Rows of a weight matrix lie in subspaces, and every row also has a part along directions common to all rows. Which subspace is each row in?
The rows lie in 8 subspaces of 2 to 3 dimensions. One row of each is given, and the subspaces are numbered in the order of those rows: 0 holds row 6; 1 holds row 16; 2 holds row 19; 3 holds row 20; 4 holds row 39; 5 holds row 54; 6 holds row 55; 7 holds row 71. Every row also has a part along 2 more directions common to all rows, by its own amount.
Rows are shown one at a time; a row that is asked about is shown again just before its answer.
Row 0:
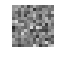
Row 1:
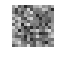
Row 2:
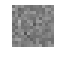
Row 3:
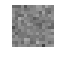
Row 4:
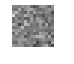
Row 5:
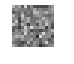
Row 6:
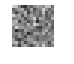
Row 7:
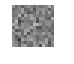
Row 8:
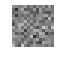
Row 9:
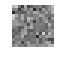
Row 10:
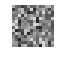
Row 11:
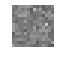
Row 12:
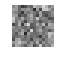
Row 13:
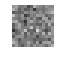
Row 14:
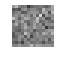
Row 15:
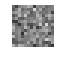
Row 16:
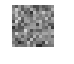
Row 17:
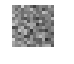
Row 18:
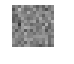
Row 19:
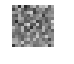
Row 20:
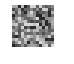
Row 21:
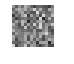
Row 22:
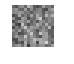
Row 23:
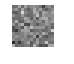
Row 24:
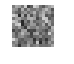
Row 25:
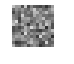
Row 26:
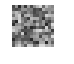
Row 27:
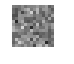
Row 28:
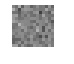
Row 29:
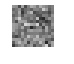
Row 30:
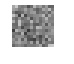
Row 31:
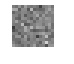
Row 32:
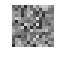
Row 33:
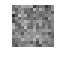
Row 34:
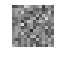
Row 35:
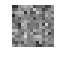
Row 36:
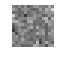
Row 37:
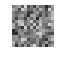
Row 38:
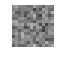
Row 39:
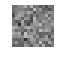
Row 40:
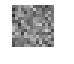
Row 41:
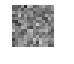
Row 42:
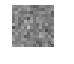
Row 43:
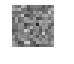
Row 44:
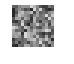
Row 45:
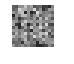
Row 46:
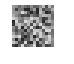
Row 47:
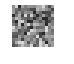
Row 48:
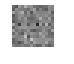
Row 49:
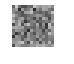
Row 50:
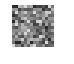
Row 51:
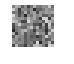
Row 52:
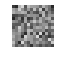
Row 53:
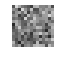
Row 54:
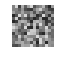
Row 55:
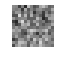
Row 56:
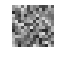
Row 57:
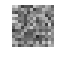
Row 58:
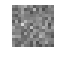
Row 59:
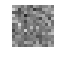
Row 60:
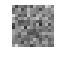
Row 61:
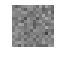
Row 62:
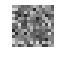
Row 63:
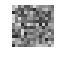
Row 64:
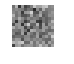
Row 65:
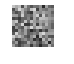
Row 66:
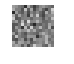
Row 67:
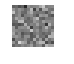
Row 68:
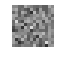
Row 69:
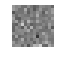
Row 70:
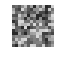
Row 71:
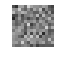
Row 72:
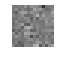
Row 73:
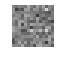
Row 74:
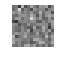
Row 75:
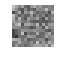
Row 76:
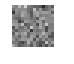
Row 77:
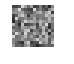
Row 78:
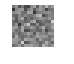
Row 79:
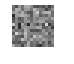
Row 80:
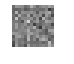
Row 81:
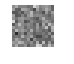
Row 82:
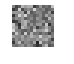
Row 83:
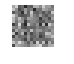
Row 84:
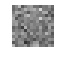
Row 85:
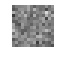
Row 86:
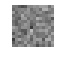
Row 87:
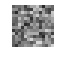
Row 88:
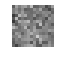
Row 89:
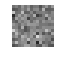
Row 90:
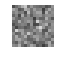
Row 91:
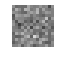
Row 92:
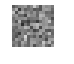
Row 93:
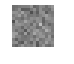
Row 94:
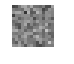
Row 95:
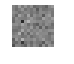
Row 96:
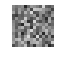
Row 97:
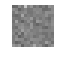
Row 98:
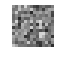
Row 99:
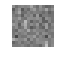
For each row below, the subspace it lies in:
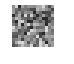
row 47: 5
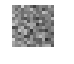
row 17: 4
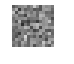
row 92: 6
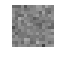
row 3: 4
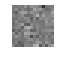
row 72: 4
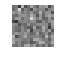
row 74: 2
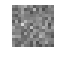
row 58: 1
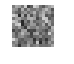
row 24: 6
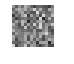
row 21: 5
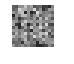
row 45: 0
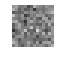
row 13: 2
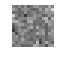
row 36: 5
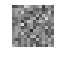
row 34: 7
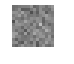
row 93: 1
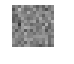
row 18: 2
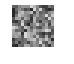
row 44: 4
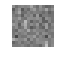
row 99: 3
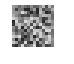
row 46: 1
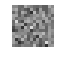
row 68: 1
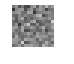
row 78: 2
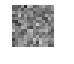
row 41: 6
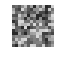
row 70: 5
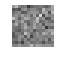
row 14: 7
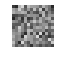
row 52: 7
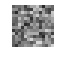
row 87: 4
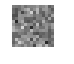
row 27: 1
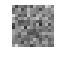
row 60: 5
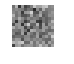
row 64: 2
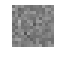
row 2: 0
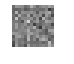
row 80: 5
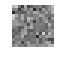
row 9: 7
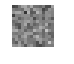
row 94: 0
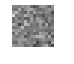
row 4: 4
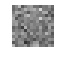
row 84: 2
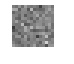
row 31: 6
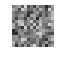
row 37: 5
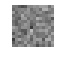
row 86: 4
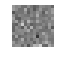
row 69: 6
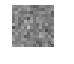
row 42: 4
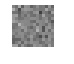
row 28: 2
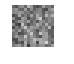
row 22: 6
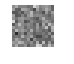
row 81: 1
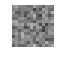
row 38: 3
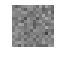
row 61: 7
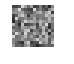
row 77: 2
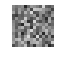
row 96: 7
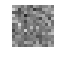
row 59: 2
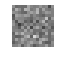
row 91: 1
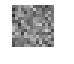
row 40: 4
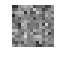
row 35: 0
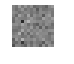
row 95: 5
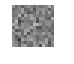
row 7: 0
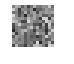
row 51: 5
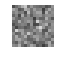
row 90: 0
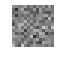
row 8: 1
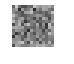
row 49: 2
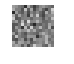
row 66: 6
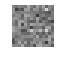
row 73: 2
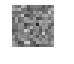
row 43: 2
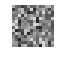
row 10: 0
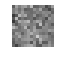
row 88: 5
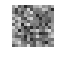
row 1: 6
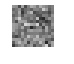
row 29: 3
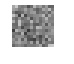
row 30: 0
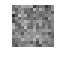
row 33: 5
